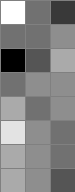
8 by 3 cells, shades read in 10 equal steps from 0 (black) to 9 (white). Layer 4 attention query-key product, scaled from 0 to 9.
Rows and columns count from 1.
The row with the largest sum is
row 6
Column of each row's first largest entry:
1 3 3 2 1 1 1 1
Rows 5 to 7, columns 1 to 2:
6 4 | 8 5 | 6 5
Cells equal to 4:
7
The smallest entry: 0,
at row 3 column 1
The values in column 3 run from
2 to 6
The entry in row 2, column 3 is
5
